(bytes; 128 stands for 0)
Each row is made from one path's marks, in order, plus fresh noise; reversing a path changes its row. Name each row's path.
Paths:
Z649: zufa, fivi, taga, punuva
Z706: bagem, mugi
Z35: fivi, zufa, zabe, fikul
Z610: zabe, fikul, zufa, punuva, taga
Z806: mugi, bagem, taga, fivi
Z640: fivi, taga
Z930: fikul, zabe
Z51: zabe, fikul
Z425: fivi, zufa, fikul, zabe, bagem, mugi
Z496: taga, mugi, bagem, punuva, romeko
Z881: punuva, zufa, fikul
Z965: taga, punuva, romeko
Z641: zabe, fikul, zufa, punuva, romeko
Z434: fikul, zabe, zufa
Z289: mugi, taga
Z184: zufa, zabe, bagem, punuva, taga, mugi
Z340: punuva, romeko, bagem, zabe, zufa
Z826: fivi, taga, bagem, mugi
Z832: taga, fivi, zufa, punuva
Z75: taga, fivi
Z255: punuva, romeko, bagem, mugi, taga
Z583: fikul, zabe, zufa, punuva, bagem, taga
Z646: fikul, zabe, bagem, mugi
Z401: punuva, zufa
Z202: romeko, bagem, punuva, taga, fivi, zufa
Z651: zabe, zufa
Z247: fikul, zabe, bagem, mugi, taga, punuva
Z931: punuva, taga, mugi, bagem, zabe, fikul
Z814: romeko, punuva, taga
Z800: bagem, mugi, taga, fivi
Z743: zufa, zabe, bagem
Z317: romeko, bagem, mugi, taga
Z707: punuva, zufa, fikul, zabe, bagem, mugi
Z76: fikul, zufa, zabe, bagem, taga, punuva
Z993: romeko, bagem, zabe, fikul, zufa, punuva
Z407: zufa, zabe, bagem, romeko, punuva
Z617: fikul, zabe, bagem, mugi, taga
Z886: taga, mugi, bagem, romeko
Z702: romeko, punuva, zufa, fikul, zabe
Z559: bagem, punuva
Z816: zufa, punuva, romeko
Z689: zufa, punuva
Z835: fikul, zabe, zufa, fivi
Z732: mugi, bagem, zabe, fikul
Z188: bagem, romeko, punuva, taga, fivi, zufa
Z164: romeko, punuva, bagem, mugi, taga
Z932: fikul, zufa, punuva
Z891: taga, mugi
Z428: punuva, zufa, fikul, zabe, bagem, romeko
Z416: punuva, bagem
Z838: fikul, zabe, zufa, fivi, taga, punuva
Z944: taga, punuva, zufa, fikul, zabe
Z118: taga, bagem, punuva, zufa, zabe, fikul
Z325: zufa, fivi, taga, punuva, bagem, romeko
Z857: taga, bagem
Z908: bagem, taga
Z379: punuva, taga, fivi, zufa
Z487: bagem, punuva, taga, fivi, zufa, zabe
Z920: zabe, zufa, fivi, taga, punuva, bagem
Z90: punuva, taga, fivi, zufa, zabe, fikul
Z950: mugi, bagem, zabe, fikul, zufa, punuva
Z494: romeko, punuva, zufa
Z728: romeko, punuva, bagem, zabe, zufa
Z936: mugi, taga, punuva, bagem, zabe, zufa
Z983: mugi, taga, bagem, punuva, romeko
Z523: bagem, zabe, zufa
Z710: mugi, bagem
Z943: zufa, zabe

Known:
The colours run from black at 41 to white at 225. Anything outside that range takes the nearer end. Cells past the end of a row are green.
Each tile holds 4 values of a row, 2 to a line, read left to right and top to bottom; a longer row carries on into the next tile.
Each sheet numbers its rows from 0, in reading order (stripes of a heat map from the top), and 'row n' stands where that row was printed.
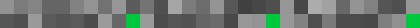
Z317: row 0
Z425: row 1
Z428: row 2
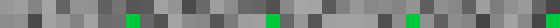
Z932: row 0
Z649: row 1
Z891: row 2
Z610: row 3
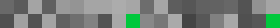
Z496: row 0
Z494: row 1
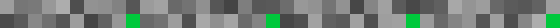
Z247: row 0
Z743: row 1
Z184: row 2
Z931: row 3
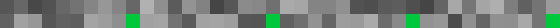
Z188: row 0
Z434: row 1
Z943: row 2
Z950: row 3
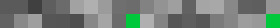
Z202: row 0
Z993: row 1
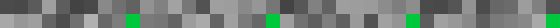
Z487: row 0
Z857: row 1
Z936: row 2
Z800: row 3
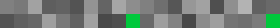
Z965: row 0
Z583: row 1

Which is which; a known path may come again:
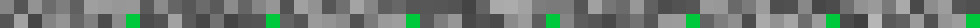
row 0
Z886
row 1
Z164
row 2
Z649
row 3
Z202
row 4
Z425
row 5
Z743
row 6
Z184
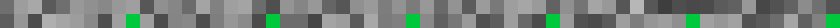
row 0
Z891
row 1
Z610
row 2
Z857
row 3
Z641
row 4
Z35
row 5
Z487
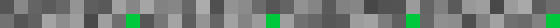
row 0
Z289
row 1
Z407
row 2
Z702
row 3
Z583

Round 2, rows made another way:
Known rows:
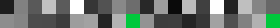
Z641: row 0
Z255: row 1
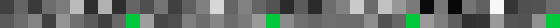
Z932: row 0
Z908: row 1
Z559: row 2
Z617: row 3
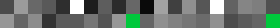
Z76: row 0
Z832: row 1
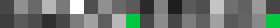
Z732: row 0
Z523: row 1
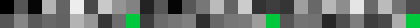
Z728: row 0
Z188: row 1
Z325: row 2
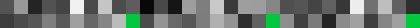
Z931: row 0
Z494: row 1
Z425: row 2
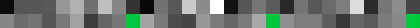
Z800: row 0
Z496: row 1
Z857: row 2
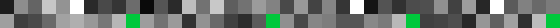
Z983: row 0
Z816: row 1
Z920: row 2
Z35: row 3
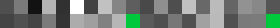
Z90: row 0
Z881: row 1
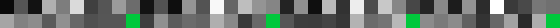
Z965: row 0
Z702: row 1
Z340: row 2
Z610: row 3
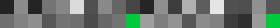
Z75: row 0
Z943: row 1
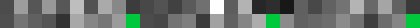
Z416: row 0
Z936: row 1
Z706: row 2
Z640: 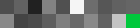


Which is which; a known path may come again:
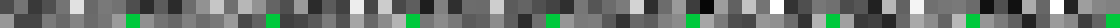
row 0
Z908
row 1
Z559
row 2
Z931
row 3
Z930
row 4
Z857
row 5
Z407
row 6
Z826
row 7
Z164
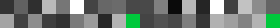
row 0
Z51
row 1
Z90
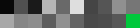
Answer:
Z965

